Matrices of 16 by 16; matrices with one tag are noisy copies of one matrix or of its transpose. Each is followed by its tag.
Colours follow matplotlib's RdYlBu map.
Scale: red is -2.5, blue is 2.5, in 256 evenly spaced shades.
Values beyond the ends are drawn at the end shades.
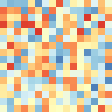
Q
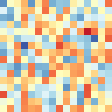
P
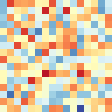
Q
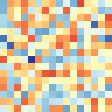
Q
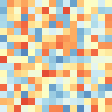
Q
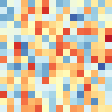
P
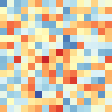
P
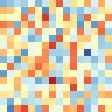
Q
